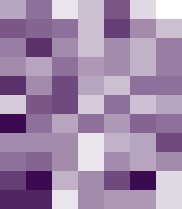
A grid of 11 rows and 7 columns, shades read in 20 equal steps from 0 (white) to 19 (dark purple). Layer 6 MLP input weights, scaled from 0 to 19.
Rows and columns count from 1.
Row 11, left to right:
17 17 2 9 8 8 3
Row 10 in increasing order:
3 6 9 14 15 19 19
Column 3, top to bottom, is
2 11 9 11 14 14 7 9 9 6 2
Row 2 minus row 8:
4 3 2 3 9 2 -9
